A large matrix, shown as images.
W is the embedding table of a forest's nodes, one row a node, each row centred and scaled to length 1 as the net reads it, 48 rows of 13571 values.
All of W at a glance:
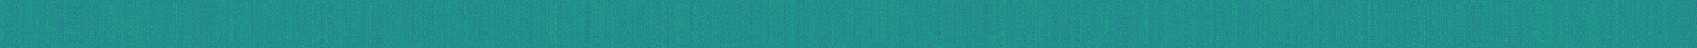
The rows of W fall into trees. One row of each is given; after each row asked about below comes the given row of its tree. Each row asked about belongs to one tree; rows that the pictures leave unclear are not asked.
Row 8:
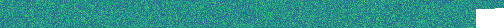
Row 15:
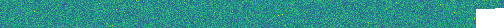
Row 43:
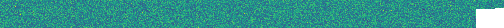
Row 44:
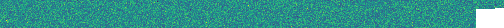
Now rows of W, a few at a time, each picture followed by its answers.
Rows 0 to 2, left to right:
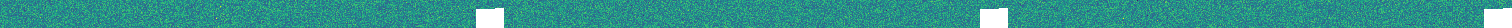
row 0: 43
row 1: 15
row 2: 15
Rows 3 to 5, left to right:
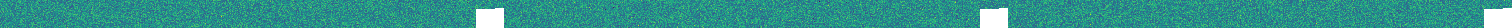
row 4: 43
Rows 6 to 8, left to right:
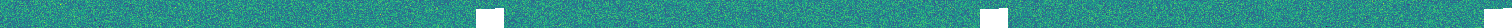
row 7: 8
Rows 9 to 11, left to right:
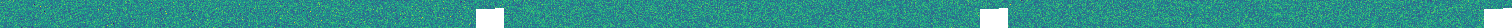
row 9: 44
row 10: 15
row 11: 8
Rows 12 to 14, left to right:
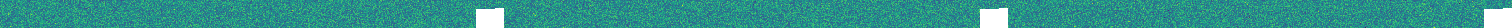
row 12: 8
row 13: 8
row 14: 44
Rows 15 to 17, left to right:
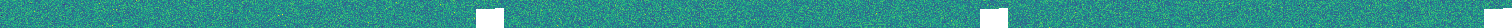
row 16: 43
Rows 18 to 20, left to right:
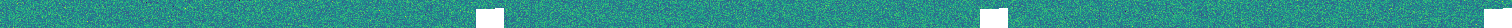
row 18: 15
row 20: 43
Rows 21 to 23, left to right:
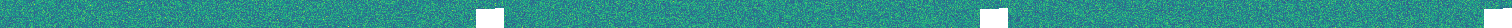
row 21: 8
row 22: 8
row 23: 8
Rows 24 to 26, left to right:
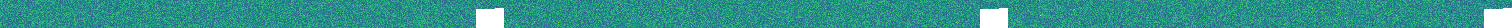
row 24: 8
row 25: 43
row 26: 43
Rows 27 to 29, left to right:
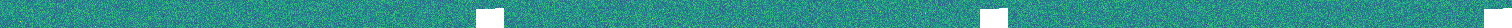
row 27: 8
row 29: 15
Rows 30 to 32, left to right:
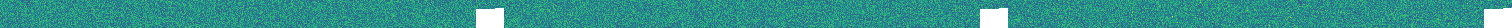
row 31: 43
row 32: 43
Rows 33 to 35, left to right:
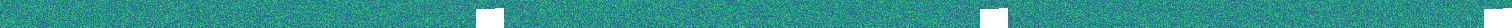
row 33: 43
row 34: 43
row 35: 8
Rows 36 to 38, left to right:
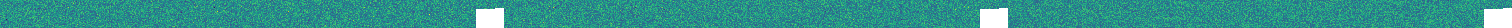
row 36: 15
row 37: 15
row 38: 8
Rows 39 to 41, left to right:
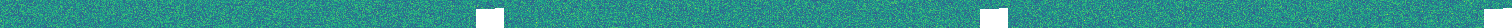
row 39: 43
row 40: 8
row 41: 8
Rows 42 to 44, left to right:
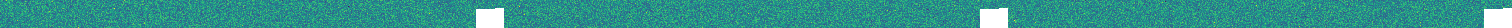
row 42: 8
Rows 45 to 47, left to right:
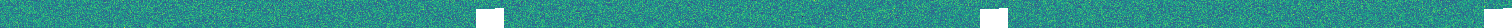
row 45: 15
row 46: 15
